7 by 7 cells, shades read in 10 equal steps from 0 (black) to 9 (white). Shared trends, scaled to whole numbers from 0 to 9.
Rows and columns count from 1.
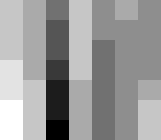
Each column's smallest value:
7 6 0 6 4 5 5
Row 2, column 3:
3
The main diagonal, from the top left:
7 6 3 7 4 5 7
